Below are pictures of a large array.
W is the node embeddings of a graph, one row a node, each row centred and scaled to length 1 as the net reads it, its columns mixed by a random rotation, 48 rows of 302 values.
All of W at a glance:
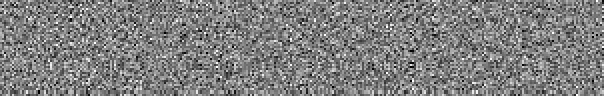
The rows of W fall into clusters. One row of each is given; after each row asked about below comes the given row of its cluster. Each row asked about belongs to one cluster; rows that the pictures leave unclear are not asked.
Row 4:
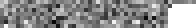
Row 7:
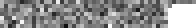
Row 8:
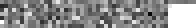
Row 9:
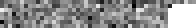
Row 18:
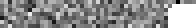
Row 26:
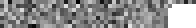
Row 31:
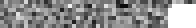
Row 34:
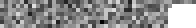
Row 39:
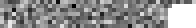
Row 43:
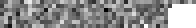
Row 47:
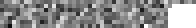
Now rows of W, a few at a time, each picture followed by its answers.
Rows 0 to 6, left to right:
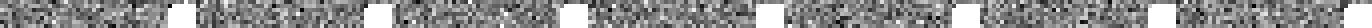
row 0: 9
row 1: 43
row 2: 7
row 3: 8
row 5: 34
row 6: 43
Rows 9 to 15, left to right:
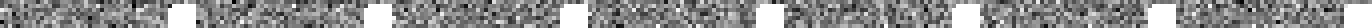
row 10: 9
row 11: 39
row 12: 26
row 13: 47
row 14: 7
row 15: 34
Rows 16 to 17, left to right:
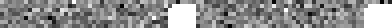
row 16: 18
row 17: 26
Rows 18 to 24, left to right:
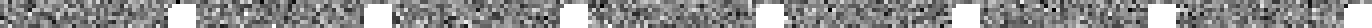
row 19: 34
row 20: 4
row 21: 8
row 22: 7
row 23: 34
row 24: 9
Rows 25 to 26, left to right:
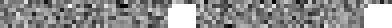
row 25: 31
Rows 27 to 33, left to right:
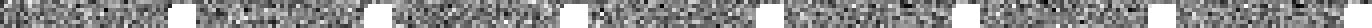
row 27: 43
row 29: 4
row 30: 39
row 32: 34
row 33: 31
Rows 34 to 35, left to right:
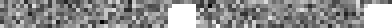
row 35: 8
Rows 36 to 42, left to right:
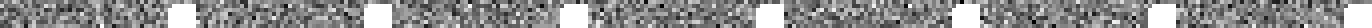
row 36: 47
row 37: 31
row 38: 26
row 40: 18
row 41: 4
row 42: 9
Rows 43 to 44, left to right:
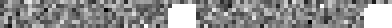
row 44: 18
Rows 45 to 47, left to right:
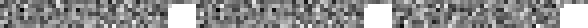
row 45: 8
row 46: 8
